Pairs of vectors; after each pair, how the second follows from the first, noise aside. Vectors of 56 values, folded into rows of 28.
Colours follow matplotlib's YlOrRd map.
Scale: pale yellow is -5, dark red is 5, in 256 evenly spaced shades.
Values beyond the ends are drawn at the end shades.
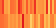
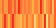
shuffled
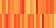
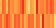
copied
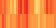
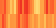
copied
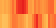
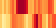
scaled up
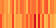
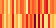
scaled up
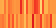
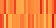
wrapped around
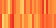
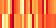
scaled up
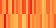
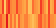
shuffled
